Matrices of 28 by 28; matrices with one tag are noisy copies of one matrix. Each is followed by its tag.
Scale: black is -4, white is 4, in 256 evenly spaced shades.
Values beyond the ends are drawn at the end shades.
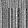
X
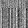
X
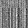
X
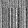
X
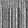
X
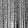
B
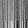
B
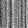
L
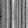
L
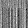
X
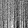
B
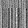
X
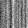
L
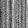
L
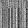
X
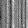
L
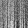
B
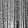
B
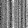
L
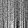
B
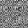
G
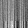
B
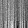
B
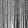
B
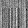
X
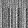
X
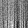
B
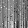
B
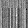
X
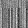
X
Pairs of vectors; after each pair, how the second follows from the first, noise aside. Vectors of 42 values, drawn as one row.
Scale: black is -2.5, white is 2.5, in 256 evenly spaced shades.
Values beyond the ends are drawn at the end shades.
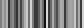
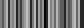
sign-scrambled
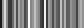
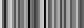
negated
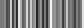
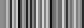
negated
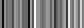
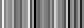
negated
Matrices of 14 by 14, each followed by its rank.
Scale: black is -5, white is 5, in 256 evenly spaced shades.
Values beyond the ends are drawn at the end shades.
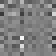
two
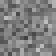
full rank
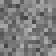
full rank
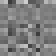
two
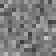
full rank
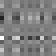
one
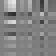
one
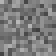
full rank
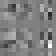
two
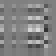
one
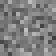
full rank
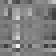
two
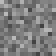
full rank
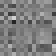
two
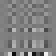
one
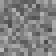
full rank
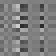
one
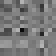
two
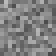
full rank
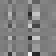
one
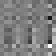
two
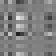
one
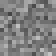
full rank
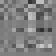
two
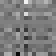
two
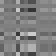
one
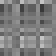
one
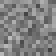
full rank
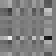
one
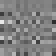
two
